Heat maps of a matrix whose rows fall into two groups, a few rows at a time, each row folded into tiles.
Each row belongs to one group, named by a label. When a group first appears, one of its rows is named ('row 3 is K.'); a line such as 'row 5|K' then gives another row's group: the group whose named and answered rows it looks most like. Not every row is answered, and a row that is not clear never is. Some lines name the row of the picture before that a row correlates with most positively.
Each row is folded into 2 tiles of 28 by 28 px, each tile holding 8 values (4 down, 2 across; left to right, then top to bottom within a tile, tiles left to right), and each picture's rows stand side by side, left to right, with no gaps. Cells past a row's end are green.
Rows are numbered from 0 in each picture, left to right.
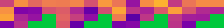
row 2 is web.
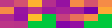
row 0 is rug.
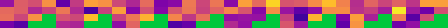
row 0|web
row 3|web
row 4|web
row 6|rug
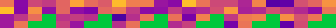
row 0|rug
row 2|rug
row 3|web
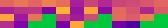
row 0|web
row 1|rug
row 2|web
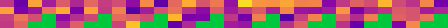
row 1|rug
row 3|web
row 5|rug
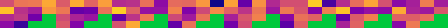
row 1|web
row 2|rug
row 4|rug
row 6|rug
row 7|rug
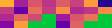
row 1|rug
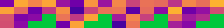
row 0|web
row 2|rug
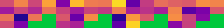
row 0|web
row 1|web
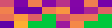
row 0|rug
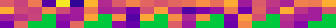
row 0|rug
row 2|web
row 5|web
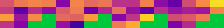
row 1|web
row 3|web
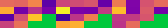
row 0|rug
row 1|rug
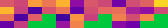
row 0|web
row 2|web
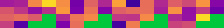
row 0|web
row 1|rug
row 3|rug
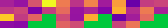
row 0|web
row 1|rug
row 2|rug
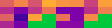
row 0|web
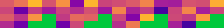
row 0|web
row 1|rug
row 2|rug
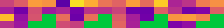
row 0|web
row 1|web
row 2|web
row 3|web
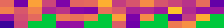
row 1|web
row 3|rug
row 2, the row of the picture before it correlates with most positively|0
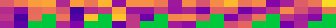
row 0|web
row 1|web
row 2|web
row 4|rug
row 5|web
